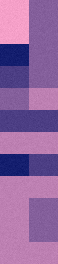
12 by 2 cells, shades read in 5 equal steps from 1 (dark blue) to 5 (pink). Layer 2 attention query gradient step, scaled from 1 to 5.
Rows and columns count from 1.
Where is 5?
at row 1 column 1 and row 2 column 1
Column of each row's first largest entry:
1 1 2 2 2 1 1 2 1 1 1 1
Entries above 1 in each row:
2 2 1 2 2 2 2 1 2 2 2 2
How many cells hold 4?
9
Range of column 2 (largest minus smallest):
2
